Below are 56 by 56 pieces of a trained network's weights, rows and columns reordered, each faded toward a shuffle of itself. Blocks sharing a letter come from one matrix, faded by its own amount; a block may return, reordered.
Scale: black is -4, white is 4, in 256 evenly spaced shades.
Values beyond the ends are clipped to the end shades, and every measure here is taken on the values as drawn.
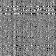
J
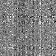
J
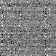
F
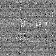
F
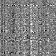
J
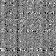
J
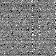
F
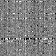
J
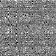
F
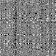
J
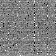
F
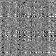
J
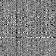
J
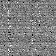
F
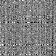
J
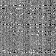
J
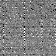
F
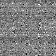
F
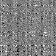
J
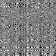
J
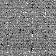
F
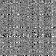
J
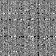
J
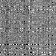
J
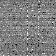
F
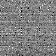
F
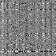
J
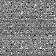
F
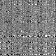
J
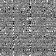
F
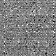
F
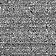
F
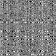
J
